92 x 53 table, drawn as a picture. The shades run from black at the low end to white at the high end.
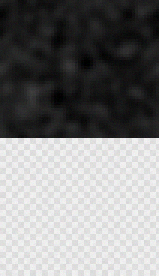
It is made of 2 by 1 panels. Panel 1,1: very low, blotchy, faint in contrast. Panel 2,1: very high, checkered, faint in contrast.
